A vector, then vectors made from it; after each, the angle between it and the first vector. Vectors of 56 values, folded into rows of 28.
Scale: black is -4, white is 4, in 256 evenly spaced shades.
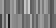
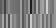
partly aligned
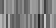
partly opposed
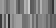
nearly parallel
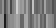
orthogonal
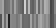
nearly parallel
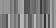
partly opposed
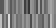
nearly opposite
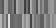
nearly opposite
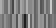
orthogonal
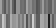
orthogonal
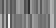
nearly opposite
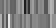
nearly opposite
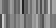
orthogonal
